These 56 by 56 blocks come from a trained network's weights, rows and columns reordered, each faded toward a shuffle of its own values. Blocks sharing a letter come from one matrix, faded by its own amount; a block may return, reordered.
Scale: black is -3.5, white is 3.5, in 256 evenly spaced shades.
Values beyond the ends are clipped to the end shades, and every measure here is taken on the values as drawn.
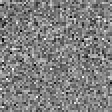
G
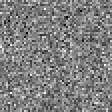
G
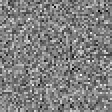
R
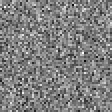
R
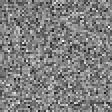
R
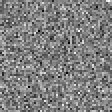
R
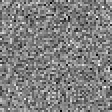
G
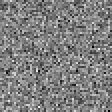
R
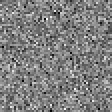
R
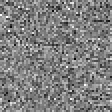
G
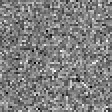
G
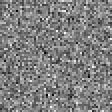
R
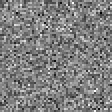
G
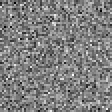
R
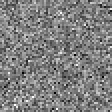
R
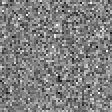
R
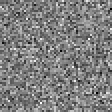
G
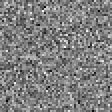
R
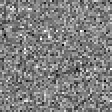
G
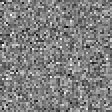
R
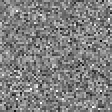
G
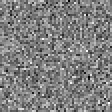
R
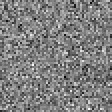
G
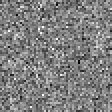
G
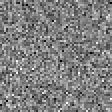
R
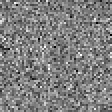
G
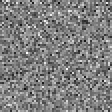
R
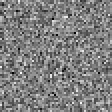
R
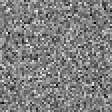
R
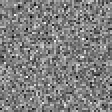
R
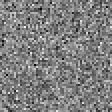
R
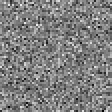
R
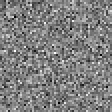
R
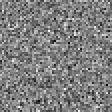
G
